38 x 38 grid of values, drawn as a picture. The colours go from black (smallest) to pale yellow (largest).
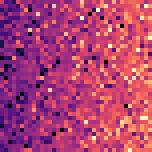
The histogram is bell-shaped. Overall the values sit about 50% of the way up the scale. Values rise toward the right. No row or column stands out. The texture is fine-grained noise. There are no regular stripes.
